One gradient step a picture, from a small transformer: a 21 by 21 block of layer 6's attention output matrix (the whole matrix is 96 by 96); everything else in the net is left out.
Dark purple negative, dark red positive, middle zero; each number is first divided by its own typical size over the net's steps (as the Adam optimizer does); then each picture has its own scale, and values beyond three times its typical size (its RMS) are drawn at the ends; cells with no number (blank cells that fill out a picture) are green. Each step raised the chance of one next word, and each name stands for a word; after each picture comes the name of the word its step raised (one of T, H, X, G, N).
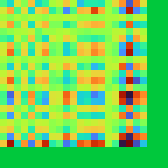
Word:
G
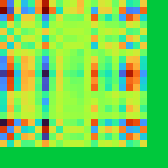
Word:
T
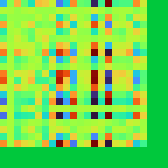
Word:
G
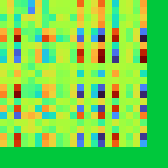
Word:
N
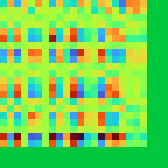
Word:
N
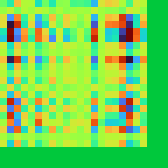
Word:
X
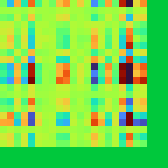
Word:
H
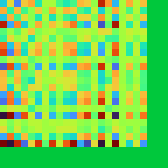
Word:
G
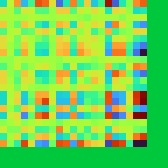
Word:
G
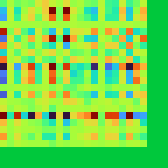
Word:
H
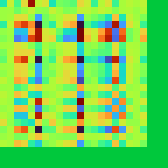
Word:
X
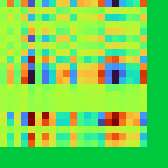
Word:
H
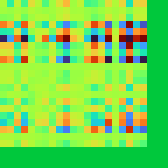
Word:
X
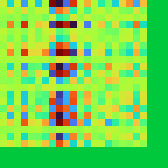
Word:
G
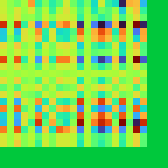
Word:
X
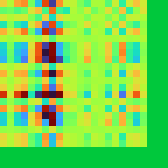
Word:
N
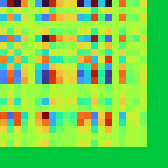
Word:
H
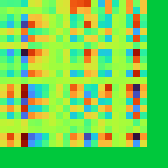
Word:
N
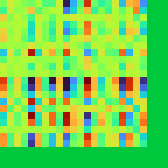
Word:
N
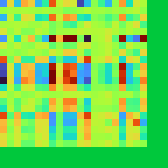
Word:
H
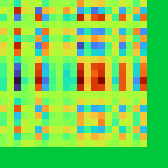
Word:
T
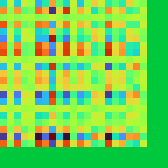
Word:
G
